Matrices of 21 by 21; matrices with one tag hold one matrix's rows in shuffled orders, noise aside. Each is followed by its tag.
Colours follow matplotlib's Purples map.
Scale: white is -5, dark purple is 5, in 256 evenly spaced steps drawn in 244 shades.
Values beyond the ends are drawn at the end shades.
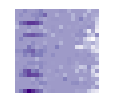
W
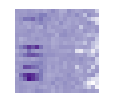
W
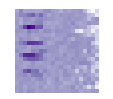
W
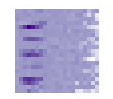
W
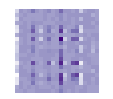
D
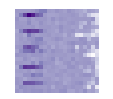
W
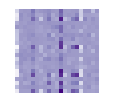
D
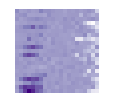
W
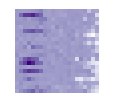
W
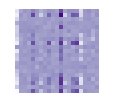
D
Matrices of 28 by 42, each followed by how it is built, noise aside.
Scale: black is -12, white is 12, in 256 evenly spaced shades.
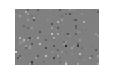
sparse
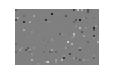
sparse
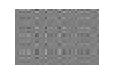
low rank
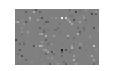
sparse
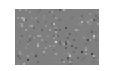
sparse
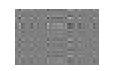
low rank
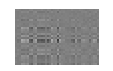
low rank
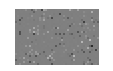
sparse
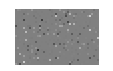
sparse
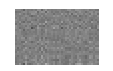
low rank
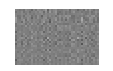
low rank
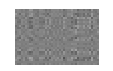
low rank
